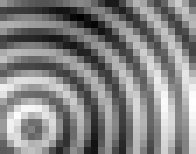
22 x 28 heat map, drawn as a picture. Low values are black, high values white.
Neither half mirrors the other. The ninth with the lowest average is the top middle. No row or column stands out. Overall the values sit about 50% of the way up the scale. Concentric rings centre on the bottom left.
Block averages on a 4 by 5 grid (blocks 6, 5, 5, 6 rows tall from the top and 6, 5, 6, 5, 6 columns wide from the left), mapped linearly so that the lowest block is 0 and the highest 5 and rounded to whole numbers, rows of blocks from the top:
1 0 0 2 2 / 2 1 1 3 3 / 4 3 2 3 5 / 4 2 1 2 4
